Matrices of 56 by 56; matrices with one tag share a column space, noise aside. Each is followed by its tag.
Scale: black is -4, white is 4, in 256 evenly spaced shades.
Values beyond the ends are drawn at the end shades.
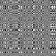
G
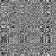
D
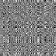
D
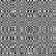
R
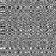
G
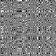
R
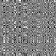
D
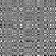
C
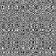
G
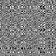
G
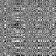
C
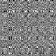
R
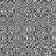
R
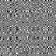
R
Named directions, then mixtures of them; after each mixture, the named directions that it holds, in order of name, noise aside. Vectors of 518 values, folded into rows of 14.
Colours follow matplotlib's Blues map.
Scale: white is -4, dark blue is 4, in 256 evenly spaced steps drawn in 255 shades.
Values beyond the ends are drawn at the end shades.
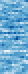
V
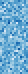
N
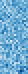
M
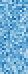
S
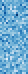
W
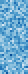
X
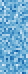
N, W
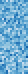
N, W, X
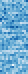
V, W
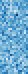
M, W, X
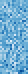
M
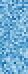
S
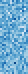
S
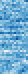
M, V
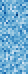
W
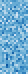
M, W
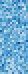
N, S, X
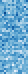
S, V, W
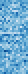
M, V, W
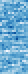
V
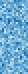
N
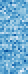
M, N, V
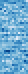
N, V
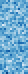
V, X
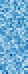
X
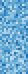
N, W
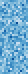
N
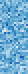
M, V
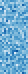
N, W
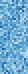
S
